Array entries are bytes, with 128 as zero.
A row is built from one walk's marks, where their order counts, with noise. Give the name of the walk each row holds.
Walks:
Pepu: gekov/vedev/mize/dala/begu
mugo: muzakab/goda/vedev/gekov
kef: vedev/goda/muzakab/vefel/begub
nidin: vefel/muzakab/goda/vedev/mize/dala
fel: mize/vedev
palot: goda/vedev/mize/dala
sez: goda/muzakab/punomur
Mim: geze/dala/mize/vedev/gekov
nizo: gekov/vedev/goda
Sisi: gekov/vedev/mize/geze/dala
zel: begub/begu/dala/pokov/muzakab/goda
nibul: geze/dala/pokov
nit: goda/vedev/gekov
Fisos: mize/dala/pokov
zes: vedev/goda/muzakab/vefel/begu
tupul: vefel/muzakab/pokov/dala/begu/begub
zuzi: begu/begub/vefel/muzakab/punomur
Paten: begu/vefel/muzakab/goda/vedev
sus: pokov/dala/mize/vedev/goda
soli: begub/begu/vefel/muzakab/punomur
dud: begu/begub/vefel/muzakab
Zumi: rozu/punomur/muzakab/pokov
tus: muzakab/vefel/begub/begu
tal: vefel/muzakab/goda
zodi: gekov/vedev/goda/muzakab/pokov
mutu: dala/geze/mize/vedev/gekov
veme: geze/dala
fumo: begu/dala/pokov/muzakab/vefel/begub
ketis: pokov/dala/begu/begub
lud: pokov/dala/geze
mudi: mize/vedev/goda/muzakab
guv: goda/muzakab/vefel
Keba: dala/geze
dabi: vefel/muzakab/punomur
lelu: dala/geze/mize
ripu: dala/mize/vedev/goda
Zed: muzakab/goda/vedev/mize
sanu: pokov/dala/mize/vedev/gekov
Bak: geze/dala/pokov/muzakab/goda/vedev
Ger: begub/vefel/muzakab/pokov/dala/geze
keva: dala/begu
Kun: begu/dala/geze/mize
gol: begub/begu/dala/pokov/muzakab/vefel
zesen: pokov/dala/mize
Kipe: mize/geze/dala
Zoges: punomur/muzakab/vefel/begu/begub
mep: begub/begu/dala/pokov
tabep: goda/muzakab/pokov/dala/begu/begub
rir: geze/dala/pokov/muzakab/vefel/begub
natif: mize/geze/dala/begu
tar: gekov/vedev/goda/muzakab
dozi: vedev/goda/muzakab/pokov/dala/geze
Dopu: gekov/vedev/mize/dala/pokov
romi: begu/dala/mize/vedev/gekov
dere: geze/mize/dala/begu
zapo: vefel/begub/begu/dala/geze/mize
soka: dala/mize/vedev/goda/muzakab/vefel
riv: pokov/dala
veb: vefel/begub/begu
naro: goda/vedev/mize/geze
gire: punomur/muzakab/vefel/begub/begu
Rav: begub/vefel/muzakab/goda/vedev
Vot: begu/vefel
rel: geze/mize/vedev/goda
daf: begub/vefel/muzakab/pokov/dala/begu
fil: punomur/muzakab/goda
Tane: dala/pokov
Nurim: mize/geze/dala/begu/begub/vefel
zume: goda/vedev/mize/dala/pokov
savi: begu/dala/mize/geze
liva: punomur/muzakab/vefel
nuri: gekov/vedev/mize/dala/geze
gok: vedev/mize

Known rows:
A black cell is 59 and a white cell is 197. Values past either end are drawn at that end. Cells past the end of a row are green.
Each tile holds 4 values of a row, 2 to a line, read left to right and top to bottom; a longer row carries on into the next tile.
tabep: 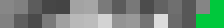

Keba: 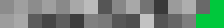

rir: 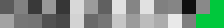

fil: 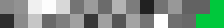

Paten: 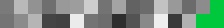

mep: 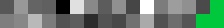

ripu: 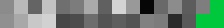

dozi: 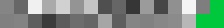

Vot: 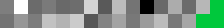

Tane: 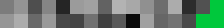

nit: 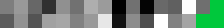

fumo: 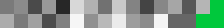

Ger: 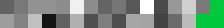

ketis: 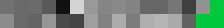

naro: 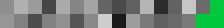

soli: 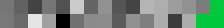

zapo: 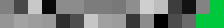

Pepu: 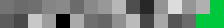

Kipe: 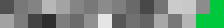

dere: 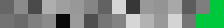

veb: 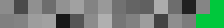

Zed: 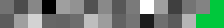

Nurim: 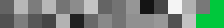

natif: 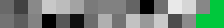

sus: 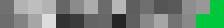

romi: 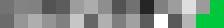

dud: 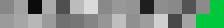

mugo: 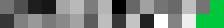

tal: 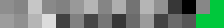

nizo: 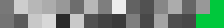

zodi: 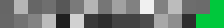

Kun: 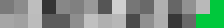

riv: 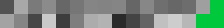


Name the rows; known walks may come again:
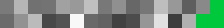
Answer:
Paten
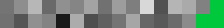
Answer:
nuri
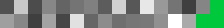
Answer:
veme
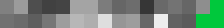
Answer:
tabep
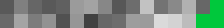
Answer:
Mim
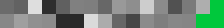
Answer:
zesen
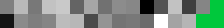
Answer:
liva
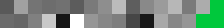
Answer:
Sisi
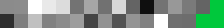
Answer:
fil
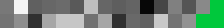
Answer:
guv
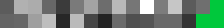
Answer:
Dopu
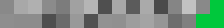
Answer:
savi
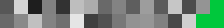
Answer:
gol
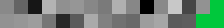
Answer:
keva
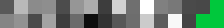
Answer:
nibul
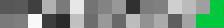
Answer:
daf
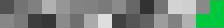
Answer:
Kipe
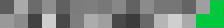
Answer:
riv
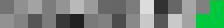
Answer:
lud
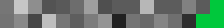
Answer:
zume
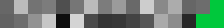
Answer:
zodi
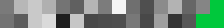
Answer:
nizo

